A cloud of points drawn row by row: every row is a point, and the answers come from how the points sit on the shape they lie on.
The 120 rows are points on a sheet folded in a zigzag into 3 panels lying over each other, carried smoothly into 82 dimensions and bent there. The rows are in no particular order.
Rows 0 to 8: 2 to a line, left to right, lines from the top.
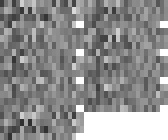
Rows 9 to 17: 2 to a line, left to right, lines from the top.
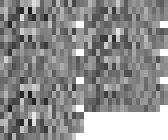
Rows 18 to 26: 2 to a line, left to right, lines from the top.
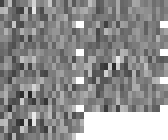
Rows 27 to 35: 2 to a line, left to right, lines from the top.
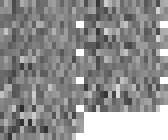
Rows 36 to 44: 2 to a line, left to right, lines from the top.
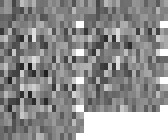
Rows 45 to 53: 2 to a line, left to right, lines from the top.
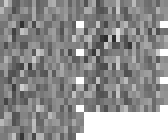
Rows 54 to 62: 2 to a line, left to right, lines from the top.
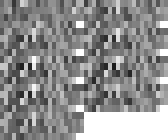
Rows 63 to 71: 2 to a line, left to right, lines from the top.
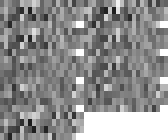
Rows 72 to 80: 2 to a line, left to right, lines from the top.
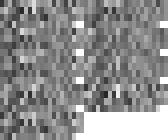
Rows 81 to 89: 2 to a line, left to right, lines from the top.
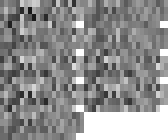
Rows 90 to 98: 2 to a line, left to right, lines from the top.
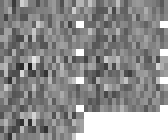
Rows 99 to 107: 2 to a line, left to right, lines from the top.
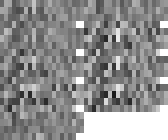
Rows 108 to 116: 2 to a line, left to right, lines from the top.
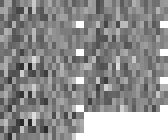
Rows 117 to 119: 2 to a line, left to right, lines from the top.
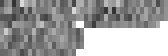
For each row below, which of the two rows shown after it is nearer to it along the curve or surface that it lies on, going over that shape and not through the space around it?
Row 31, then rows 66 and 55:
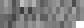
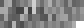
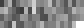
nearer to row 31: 66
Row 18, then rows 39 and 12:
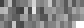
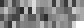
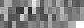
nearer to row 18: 39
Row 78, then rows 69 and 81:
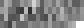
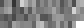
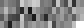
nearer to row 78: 81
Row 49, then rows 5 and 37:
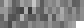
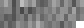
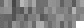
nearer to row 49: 5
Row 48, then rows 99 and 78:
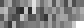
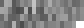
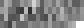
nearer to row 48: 99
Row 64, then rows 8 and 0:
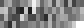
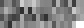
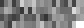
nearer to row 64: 8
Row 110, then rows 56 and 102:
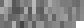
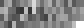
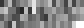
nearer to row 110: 56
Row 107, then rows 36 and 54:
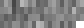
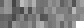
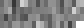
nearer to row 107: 36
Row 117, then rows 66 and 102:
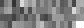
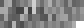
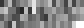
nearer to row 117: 102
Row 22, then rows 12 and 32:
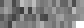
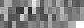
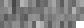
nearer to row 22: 32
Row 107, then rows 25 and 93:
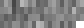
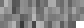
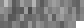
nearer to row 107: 25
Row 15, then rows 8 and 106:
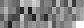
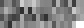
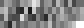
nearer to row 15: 106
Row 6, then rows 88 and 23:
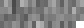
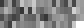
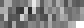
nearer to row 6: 88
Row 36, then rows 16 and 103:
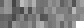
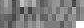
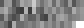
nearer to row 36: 103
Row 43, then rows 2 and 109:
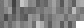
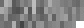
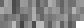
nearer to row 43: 109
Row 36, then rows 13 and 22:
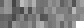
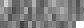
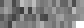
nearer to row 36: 22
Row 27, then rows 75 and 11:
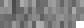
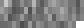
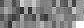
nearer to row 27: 11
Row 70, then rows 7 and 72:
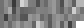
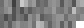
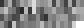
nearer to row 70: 7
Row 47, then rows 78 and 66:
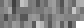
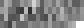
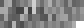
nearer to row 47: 66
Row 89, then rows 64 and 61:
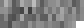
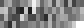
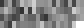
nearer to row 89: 64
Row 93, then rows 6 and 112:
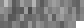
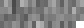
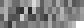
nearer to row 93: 112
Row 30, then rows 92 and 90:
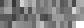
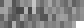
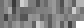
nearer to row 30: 90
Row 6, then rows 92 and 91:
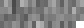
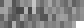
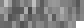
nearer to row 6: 92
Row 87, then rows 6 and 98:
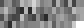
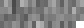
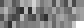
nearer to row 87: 98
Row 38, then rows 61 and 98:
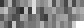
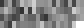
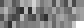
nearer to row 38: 61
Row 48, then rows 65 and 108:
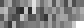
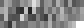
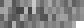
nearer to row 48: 108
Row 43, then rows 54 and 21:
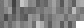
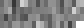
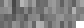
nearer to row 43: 21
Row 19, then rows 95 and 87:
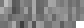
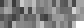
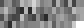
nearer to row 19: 87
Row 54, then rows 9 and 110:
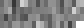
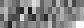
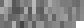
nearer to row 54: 110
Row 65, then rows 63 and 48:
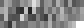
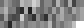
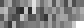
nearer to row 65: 63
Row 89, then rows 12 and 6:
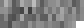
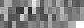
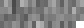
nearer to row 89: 12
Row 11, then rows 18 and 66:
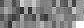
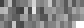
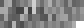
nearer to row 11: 66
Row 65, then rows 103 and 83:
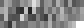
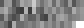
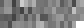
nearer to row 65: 103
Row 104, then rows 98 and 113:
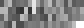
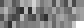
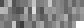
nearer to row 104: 98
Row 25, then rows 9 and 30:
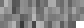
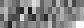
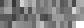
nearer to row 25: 30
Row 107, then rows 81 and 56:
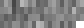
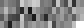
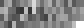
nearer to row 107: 56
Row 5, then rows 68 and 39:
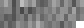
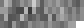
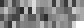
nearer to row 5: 68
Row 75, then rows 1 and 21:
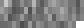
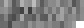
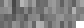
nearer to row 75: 1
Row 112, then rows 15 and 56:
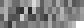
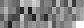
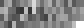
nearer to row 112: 15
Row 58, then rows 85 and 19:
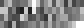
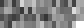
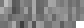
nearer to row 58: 19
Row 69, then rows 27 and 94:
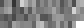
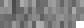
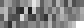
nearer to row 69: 27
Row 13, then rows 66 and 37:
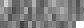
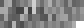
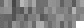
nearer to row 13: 66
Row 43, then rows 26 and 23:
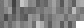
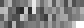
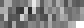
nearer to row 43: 26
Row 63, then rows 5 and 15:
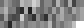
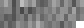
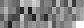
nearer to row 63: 15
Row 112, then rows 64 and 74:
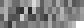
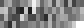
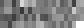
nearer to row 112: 64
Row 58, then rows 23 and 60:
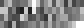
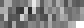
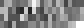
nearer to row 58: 60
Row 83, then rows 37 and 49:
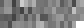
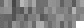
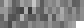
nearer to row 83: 37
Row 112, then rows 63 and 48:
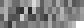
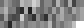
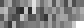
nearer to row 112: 63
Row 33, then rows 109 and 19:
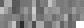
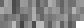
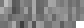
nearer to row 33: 109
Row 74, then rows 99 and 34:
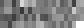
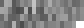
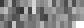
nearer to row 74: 99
